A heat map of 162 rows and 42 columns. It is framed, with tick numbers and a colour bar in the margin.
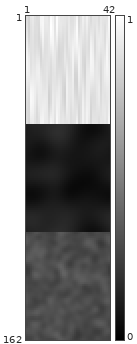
It is made of 3 by 1 panels. Panel 1,1: very high, streaked downward, faint in contrast. Panel 2,1: very low, smooth, faint in contrast. Panel 3,1: low, blotchy, faint in contrast.
